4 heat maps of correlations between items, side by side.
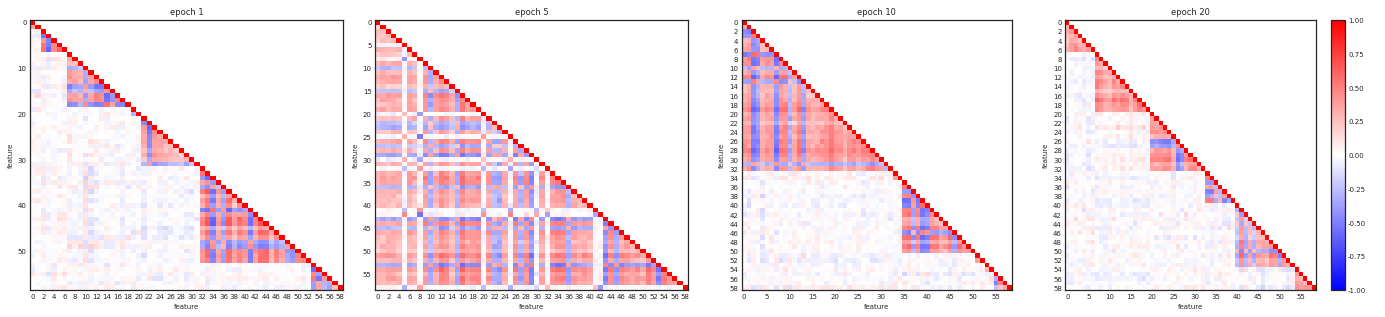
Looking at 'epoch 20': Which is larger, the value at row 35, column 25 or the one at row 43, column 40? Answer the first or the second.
the first
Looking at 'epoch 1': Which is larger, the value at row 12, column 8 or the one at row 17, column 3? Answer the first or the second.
the first
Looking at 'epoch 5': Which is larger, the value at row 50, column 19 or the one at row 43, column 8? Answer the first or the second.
the first
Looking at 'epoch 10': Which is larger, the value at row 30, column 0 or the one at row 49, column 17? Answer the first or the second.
the first
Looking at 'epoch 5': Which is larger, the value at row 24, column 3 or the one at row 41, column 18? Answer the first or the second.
the first
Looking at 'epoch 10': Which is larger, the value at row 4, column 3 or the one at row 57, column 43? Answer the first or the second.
the second
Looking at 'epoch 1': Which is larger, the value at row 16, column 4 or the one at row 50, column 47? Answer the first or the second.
the second
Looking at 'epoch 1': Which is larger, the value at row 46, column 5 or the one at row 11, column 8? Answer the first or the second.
the second
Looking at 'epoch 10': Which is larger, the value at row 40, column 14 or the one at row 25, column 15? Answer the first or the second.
the second
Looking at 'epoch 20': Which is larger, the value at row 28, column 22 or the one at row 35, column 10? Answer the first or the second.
the first
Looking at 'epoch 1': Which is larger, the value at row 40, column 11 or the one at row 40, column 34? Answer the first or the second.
the first
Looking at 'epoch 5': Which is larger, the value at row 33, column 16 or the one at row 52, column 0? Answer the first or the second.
the first
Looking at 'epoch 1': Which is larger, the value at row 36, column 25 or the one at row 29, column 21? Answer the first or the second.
the second
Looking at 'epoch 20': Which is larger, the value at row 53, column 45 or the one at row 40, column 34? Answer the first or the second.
the first
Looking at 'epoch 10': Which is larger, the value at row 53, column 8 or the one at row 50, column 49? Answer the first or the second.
the second
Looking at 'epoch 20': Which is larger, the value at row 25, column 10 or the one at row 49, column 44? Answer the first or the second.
the first
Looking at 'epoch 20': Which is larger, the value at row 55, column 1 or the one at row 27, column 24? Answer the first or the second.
the first
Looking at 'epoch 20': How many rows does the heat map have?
59
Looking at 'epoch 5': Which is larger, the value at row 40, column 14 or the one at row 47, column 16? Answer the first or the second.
the second
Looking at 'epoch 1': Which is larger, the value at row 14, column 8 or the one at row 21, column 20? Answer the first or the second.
the second
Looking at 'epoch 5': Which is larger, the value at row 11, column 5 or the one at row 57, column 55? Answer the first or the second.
the second
